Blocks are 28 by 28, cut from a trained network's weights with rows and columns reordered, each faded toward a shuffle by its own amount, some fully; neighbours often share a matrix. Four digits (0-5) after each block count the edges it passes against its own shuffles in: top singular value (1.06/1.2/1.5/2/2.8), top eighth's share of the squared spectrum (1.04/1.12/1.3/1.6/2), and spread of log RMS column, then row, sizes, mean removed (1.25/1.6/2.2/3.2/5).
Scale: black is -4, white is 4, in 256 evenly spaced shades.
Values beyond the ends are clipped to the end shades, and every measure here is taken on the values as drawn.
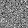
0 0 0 0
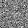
0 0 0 0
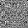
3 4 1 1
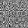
3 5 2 2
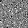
1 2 0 0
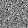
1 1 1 0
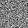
0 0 0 0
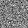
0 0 0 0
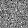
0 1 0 0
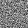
1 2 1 0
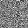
2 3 1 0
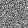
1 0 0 0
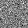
1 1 0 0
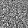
2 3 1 1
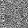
2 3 1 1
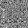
2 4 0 1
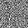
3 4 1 1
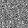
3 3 1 0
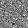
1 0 0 0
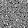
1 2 0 0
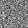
2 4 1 1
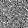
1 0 0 0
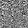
3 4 2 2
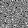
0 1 0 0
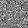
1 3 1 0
